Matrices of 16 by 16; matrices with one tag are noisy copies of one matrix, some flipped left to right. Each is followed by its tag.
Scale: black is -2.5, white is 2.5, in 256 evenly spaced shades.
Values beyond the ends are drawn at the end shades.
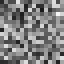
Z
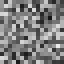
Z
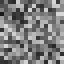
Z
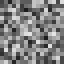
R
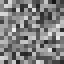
Z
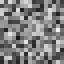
R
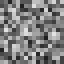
R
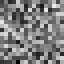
Z
